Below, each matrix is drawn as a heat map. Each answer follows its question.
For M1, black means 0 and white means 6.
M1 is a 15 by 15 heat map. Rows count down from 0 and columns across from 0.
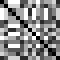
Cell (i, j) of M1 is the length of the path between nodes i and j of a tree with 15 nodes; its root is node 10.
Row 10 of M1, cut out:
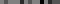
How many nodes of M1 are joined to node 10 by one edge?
2
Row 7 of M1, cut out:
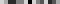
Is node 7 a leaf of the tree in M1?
no
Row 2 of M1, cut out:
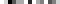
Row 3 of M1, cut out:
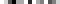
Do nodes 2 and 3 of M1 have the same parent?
yes
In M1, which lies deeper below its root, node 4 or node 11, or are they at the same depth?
the same depth
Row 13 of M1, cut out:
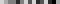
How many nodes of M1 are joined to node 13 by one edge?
3
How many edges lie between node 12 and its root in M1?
1
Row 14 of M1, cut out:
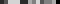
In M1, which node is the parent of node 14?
5
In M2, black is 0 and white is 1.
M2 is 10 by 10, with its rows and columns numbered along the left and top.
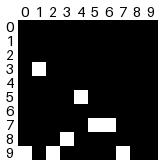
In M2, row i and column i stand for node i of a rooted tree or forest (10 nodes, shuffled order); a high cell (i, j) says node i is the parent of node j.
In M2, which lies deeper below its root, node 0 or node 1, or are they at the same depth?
node 1
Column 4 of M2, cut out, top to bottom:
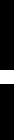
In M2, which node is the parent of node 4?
5
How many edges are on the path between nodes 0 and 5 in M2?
3
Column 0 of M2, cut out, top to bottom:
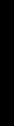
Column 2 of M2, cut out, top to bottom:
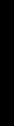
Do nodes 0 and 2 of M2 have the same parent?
yes
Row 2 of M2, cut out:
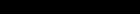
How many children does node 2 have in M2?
0
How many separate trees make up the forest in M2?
2
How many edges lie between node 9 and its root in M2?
0
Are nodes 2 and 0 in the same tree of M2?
yes
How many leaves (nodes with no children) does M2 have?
5
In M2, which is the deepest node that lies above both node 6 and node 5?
7
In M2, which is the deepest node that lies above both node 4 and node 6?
7
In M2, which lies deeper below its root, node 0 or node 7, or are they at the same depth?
the same depth
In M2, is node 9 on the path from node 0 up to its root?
yes
